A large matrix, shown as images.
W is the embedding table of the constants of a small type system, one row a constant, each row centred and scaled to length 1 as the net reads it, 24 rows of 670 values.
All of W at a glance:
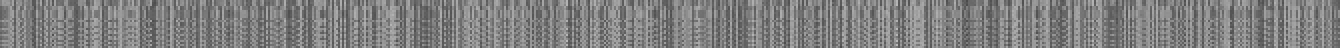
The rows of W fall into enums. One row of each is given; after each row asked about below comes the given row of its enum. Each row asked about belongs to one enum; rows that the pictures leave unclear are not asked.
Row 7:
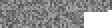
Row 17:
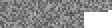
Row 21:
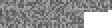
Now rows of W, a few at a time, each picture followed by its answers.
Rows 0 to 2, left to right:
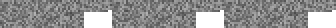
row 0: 17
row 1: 17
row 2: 17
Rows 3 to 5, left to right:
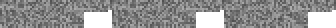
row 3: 21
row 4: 21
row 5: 7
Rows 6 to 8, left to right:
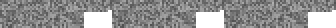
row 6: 7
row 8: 7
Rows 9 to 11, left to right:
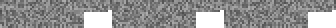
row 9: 21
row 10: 17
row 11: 21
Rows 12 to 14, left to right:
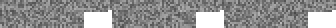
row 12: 21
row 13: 7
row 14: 17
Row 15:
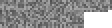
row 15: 21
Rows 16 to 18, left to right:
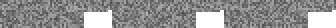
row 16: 7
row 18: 21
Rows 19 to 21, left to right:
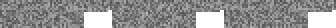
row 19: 7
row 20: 17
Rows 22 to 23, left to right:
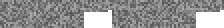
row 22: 17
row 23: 21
